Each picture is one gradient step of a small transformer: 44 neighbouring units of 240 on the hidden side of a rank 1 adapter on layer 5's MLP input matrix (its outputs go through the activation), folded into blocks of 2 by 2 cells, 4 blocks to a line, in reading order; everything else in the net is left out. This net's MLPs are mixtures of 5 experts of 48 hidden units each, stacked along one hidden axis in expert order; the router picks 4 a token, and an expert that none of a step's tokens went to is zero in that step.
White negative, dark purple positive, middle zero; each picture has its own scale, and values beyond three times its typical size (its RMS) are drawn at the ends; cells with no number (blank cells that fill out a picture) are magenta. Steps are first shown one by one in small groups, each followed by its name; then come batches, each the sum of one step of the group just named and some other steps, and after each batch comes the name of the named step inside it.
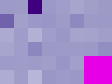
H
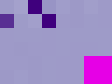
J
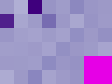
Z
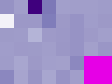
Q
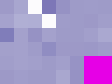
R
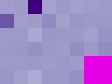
H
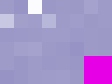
R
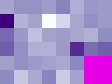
R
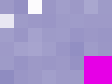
Q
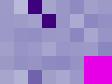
Z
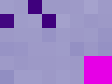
J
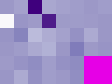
Q
